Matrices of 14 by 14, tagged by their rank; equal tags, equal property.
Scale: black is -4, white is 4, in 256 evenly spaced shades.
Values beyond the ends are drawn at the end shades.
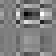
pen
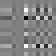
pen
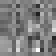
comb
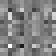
comb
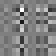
pen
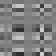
pen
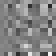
comb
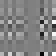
pen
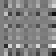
pen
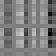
pen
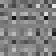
comb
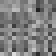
comb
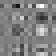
comb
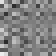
comb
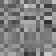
comb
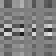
pen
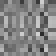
comb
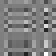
pen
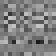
comb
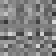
comb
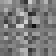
comb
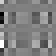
pen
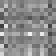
comb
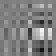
pen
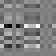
pen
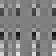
pen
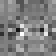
comb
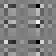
pen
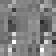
comb
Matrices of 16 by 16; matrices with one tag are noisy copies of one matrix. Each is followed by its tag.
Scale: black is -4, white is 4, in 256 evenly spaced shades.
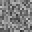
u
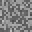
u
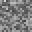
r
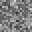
r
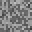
u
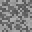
r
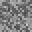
r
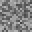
r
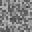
u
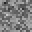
r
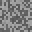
u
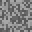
u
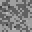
r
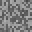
u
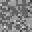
r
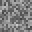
u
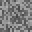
u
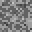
r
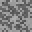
r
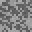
r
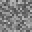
r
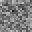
r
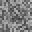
u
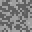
r
